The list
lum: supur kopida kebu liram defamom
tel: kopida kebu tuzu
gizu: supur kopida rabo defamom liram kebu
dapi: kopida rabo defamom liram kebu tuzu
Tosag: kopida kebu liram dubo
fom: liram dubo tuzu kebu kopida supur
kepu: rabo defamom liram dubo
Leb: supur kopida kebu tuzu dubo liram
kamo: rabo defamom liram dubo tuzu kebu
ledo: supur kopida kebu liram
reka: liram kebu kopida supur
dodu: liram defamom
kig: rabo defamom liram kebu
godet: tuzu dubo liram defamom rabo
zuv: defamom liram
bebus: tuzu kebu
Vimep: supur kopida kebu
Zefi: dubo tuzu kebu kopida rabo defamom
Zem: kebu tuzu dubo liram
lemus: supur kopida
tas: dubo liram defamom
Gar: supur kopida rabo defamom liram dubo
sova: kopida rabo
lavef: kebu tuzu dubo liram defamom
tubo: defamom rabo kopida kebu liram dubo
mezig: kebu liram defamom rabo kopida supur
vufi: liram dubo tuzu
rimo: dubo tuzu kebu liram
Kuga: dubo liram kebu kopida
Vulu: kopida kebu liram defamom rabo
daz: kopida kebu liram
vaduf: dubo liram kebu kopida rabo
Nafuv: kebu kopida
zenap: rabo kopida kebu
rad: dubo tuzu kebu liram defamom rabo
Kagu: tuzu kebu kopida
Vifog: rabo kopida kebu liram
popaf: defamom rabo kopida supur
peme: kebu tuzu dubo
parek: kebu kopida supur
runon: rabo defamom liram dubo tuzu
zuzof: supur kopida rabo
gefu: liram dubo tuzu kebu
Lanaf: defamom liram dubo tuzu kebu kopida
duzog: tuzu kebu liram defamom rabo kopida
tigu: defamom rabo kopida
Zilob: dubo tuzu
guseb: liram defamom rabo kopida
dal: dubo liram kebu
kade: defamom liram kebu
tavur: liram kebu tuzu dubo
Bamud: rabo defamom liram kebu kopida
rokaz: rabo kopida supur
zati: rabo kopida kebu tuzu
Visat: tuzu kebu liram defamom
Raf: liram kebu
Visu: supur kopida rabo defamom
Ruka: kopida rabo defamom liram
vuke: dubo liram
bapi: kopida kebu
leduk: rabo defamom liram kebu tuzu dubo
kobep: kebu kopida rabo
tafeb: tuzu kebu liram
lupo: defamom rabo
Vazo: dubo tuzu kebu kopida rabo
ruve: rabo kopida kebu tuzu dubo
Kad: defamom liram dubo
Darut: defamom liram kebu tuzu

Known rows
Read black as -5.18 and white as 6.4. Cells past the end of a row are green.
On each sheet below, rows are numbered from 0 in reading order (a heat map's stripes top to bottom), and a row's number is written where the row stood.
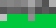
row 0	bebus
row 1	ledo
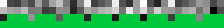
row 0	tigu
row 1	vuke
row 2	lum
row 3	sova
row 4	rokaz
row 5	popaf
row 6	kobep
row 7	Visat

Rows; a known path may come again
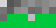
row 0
zenap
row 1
tel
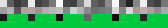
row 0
lupo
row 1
sova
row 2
zuzof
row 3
Bamud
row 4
popaf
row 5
guseb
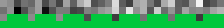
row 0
Visat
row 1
lavef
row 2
vuke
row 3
vaduf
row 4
lemus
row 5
fom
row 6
Nafuv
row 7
kobep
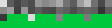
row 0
Vulu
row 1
gefu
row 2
Vifog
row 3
gizu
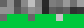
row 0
Gar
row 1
lum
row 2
tafeb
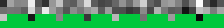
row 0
peme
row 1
rokaz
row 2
bapi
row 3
Zefi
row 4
dal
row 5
Vimep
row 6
kade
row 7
Visu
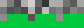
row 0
ledo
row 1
reka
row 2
Kuga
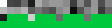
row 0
tigu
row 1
tavur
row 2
zuv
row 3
kepu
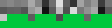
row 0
bebus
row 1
dodu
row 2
parek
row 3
tas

